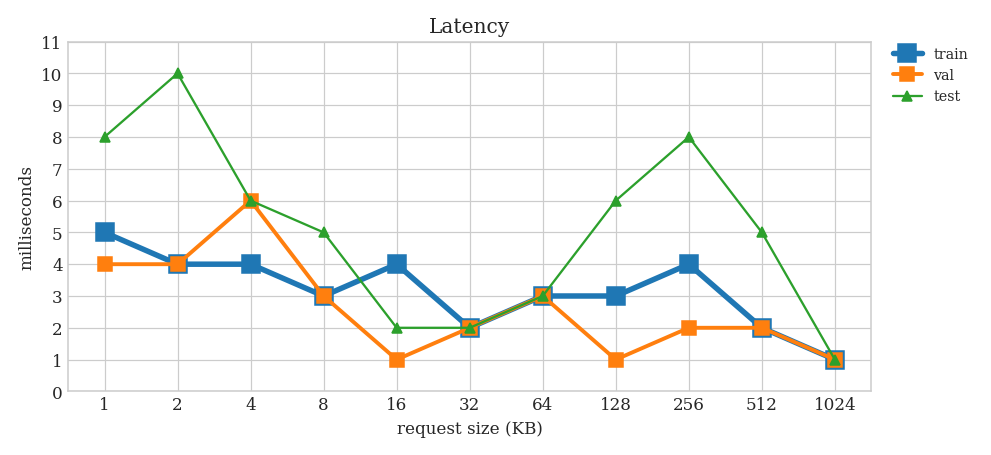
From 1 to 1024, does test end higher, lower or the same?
lower
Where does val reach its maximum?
4
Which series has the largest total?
test
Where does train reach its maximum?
1
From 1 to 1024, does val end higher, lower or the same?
lower
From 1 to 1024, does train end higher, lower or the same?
lower
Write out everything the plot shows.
Title: Latency
x-axis: request size (KB), ticks 1 2 4 8 16 32 64 128 256 512 1024
y-axis: milliseconds, ticks 0 1 2 3 4 5 6 7 8 9 10 11
Legend: train, val, test
Values:
train: 5 4 4 3 4 2 3 3 4 2 1
val: 4 4 6 3 1 2 3 1 2 2 1
test: 8 10 6 5 2 2 3 6 8 5 1
